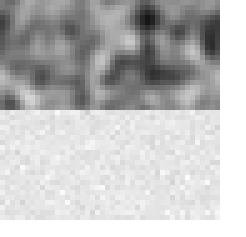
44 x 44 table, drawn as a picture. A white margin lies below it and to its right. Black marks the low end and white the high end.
The table splits into 2 rows of 1 panel. Panel 1,1: middling, blotchy, strong in contrast. Panel 2,1: very high, fine-grained, faint in contrast.
